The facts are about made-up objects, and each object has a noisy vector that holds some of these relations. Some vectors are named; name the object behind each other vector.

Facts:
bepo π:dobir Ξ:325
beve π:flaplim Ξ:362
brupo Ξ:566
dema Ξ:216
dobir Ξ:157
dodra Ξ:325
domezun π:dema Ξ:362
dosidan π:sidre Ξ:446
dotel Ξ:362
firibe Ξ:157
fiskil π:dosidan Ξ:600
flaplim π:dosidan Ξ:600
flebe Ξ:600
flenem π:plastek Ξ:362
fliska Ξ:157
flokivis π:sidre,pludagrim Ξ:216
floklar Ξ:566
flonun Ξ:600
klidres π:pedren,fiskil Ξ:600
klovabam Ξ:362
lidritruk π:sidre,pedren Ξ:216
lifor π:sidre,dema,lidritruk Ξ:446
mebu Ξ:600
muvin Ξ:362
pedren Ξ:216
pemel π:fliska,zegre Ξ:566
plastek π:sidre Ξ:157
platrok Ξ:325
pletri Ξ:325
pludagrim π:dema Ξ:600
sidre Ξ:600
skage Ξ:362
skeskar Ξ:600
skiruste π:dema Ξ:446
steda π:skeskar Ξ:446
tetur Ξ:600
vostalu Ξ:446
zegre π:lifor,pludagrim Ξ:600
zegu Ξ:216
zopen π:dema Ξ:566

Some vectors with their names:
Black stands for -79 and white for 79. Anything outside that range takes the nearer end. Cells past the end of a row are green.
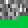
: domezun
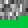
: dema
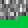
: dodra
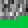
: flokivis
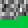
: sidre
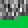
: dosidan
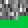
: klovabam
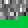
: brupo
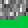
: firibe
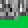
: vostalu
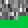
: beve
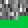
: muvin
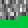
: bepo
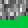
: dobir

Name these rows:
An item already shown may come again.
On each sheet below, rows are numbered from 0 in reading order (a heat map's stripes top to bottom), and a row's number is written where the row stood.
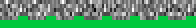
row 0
domezun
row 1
dema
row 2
zopen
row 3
steda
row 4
klidres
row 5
pemel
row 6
skeskar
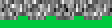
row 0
pludagrim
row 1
dema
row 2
steda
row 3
zegu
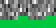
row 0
flenem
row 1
firibe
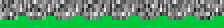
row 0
zegre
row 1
skeskar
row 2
pedren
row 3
lidritruk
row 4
zegu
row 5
lifor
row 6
fliska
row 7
flaplim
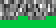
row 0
plastek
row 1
skiruste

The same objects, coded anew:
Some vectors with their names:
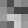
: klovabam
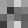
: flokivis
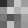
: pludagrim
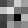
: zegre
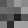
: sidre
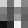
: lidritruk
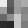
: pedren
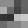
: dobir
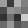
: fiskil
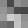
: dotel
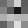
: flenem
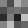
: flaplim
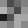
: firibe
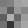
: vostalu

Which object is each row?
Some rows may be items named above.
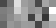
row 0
skiruste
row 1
skeskar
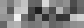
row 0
dema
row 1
dosidan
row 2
dobir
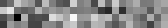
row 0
zegre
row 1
klidres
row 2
domezun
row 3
beve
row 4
zegu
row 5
vostalu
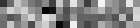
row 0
pludagrim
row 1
bepo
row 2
lidritruk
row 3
lifor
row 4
steda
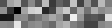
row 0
plastek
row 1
pemel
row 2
zopen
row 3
klidres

